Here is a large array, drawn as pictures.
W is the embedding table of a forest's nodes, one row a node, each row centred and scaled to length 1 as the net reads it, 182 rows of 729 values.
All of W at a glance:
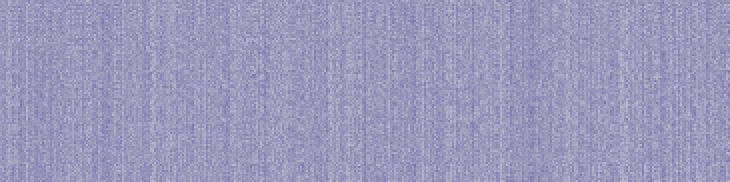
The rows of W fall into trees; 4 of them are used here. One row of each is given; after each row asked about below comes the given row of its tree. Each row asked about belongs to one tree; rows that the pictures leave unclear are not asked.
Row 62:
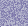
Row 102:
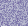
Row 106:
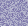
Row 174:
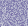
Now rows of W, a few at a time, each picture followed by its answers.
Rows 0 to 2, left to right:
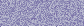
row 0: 102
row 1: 106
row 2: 174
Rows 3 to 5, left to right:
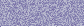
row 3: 102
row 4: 62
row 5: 62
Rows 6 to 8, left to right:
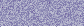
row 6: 174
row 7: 106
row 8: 62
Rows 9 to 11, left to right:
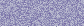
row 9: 62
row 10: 106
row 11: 106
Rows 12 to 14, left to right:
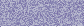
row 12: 102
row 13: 62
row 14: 62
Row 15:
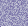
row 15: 174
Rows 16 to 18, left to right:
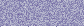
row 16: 106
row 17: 106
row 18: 102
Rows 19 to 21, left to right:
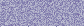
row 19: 62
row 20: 106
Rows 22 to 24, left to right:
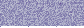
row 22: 102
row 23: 102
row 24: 62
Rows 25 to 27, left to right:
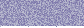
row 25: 106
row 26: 174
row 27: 102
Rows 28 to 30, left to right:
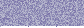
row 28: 106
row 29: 102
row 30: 174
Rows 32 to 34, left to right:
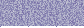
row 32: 174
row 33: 174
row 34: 102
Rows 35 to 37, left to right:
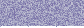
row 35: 62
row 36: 106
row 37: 106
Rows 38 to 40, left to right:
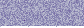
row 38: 62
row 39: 62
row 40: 102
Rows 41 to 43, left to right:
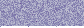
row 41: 62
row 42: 102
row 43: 106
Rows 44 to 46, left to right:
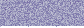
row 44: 62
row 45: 106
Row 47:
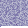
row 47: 174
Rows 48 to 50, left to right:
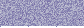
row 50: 102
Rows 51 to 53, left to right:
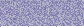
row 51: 174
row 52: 174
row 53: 174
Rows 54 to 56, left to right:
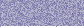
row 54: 106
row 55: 106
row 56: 174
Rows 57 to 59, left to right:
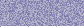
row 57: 102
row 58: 174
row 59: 106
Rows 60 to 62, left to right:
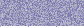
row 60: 106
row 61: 106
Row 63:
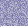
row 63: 106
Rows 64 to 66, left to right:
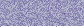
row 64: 106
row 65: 106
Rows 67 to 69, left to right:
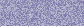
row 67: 62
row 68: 106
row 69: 62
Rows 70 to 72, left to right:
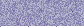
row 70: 102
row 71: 102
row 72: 106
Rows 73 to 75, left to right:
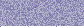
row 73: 174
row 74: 106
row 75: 106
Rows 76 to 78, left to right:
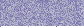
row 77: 106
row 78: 106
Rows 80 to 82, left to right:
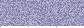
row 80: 174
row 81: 174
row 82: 62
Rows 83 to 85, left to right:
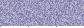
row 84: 174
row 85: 174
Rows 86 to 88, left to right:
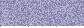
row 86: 174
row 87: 174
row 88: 62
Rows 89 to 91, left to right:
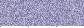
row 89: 102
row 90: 106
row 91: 102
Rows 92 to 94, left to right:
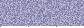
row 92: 174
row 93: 102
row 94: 174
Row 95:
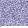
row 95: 62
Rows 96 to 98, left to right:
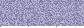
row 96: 174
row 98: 106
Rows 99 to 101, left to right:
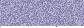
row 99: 62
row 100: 106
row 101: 102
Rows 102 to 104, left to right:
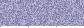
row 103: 102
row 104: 102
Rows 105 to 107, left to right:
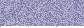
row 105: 62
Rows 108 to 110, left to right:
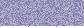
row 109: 102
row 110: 106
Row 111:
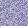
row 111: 106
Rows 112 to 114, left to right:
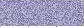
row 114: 174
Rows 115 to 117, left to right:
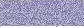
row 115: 106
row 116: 106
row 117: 102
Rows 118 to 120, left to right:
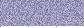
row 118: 174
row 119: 174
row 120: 106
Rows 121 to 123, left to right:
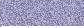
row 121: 174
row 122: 106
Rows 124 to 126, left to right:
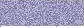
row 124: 102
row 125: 62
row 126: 102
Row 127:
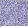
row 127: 62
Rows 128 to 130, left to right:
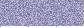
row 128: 102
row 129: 102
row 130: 106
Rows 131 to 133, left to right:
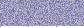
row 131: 102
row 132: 174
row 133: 102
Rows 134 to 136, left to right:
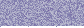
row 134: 106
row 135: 106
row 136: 62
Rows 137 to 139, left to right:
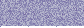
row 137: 102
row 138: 106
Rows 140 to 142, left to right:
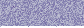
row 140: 62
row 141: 102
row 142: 106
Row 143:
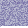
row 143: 62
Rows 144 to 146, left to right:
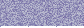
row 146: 62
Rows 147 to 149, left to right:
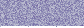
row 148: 106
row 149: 102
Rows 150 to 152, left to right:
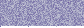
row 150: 102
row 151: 102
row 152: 106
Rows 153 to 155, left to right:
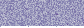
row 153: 174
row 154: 102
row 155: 174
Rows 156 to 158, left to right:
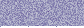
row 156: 106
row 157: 102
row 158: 174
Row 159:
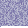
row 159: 102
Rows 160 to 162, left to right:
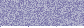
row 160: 102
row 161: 102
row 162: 62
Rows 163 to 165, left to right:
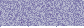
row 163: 174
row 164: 106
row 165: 106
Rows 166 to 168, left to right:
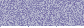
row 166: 174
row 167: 174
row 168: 106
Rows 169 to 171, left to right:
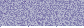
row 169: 174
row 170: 174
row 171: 174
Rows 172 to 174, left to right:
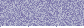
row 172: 106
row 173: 106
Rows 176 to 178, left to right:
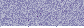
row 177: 102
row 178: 102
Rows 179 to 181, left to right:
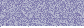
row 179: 106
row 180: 106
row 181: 106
